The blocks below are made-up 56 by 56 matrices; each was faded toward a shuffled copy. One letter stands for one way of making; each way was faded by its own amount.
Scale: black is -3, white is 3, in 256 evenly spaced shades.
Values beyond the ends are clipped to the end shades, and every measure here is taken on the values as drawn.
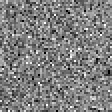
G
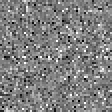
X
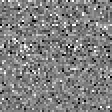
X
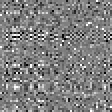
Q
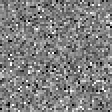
X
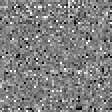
X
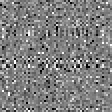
Q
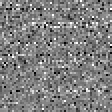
X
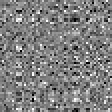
Q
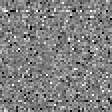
X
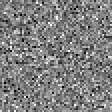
G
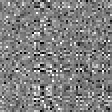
Q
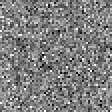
G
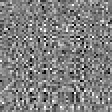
Q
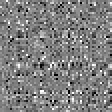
Q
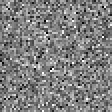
G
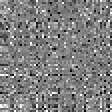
Q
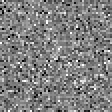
X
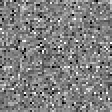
X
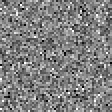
G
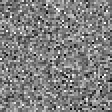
G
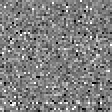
X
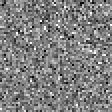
G
